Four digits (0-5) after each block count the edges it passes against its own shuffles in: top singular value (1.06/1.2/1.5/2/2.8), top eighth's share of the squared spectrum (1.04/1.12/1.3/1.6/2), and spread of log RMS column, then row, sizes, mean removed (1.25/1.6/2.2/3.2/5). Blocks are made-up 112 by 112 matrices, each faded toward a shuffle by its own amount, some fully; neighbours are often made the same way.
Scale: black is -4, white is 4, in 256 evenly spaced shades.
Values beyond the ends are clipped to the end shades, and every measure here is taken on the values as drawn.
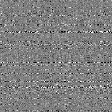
4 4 2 4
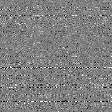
4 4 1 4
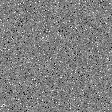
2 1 0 1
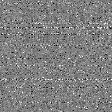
4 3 1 3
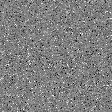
0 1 0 0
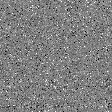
2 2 0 1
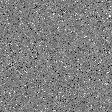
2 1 0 0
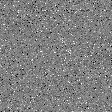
2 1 0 0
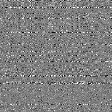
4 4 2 4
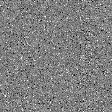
1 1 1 1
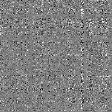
2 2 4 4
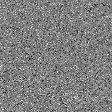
0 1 1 1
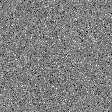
0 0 0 0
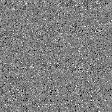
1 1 2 2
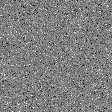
0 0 0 0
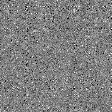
1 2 2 2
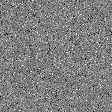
0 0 0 0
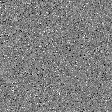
1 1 0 0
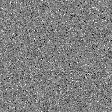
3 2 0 0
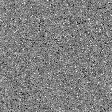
2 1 0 0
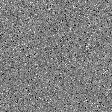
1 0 0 0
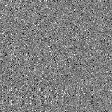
4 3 2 2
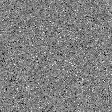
0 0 0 0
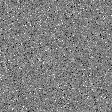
0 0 0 0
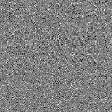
4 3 2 2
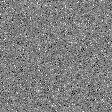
0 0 0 0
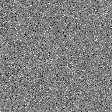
2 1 0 0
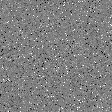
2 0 0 0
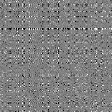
5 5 3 3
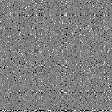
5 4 2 3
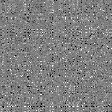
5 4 2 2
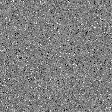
3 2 0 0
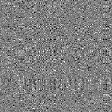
5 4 3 3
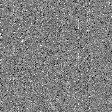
1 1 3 0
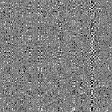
5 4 3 2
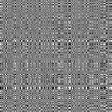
5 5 4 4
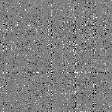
3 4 3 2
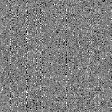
4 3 3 1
